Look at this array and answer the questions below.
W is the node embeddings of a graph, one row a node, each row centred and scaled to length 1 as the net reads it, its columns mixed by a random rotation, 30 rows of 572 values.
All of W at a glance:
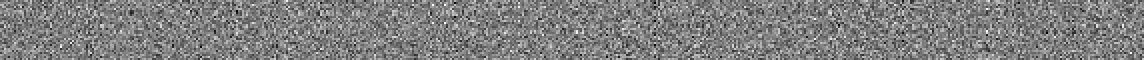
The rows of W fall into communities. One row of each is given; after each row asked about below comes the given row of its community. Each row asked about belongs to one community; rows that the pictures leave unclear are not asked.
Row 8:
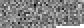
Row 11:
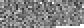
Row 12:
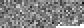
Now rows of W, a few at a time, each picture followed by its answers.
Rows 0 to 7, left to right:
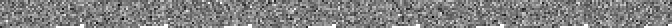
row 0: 8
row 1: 8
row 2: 11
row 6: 12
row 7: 12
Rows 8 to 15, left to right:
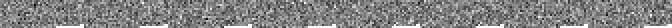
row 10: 8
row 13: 12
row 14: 8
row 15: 8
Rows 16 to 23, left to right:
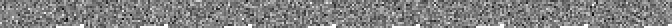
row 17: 8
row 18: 12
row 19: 12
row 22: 8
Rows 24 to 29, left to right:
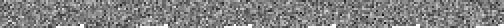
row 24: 12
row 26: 12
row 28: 8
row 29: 8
